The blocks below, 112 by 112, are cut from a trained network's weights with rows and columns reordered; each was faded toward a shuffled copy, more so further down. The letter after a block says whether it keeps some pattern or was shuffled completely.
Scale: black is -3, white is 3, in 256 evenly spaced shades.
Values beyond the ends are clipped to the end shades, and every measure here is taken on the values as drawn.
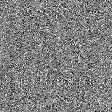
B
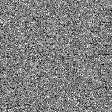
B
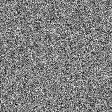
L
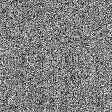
B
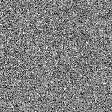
B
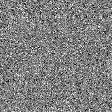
B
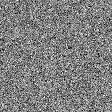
L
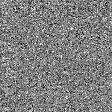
B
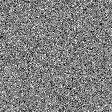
L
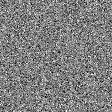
L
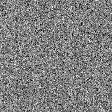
B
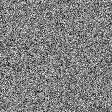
L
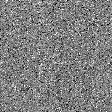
B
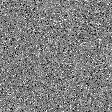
L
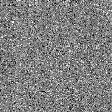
B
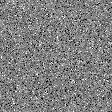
L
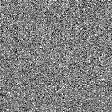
B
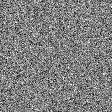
L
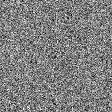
B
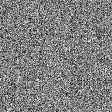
B
